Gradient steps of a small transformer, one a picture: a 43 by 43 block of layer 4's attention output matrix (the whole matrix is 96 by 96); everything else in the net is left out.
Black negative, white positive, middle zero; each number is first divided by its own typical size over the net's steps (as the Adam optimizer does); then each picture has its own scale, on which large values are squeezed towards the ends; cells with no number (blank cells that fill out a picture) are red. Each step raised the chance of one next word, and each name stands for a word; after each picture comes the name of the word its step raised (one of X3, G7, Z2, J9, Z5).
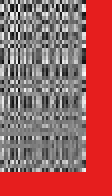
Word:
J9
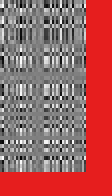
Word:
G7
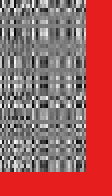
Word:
G7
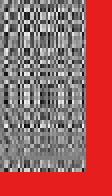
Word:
J9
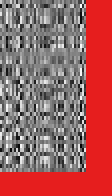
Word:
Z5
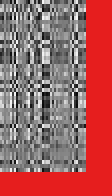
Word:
J9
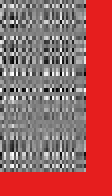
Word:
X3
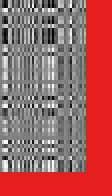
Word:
G7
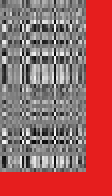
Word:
X3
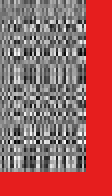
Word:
X3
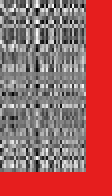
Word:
G7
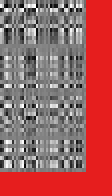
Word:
G7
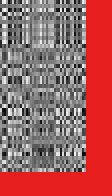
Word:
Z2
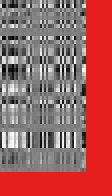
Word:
Z5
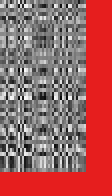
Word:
Z5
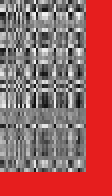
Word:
J9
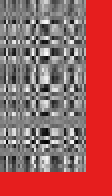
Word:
X3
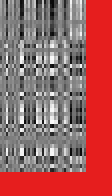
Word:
Z2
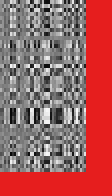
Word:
Z2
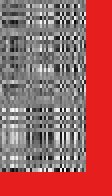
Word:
Z5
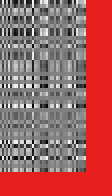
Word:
G7
